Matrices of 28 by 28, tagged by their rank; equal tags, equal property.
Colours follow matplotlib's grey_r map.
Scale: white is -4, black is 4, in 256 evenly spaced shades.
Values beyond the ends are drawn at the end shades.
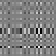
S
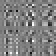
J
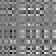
J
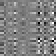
J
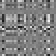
J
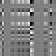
S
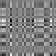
S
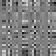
J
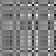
S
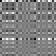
S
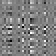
J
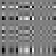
S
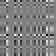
S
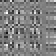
J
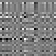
J
